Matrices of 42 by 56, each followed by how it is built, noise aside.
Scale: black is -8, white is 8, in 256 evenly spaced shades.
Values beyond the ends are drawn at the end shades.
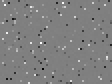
sparse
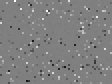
sparse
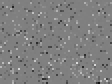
sparse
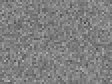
noise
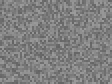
noise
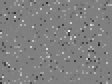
sparse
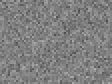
noise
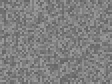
noise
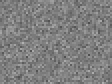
noise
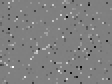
sparse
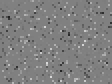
sparse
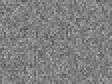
noise
